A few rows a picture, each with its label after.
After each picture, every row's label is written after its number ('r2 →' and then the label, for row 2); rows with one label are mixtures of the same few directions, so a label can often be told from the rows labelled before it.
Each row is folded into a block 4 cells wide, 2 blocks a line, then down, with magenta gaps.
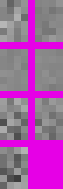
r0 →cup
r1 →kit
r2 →cup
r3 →kit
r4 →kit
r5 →kit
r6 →kit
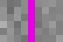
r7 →cup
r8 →cup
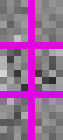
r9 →kit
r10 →kit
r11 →cup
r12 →kit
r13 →cup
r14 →kit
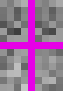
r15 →kit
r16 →kit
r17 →cup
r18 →kit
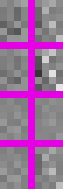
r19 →kit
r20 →cup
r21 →kit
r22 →cup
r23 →kit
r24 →cup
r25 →kit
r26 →cup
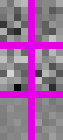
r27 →kit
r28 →kit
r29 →kit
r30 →kit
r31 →cup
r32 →kit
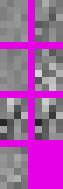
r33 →cup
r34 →cup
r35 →cup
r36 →kit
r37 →cup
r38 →cup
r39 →kit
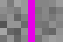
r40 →kit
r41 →kit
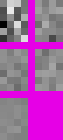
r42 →cup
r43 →kit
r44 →kit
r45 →cup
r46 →kit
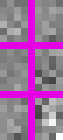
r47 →kit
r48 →kit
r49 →kit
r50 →kit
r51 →kit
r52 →cup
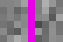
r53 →kit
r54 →cup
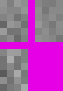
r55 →kit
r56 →cup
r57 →cup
